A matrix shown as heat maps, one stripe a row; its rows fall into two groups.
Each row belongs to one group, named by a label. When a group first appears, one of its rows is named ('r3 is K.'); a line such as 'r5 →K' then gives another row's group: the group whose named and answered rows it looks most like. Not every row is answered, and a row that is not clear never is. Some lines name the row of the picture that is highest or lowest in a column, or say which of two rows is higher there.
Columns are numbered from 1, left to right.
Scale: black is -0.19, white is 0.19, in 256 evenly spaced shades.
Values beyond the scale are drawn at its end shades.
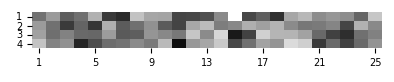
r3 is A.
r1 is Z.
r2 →A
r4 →A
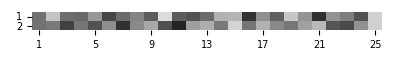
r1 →Z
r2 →A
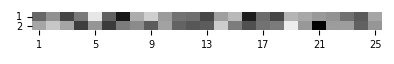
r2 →Z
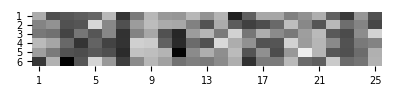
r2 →Z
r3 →A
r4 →Z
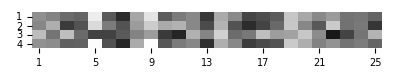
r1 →Z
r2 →Z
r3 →A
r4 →Z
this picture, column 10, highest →2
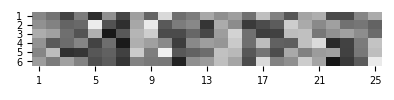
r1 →A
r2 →Z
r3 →Z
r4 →A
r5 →Z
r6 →A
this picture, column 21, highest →4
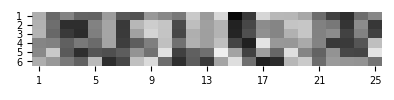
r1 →A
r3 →A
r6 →Z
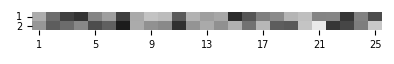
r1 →A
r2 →A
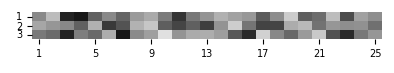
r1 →Z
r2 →Z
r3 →A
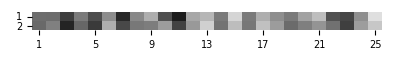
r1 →A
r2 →A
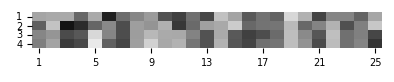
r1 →Z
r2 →Z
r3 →Z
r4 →Z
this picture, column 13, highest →2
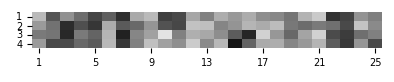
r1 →A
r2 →A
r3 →A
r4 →A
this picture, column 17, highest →3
